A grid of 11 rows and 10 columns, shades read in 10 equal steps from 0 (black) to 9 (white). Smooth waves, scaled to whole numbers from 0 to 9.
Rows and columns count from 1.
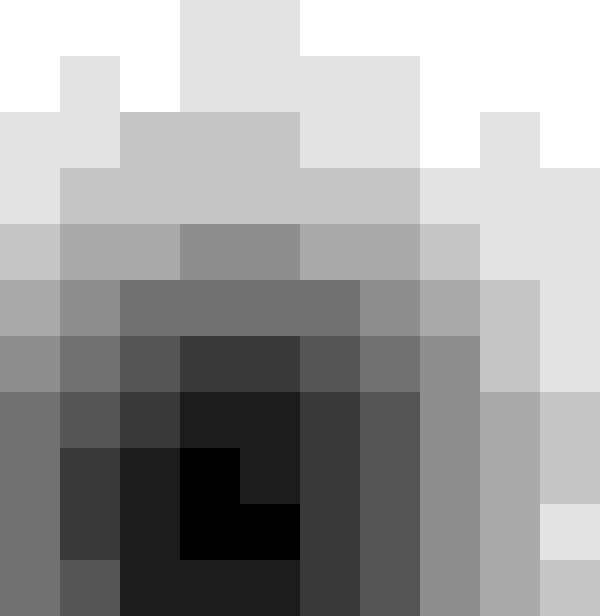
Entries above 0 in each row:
10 10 10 10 10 10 10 10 9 8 10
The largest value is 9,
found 15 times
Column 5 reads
8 8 7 7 5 4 2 1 1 0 1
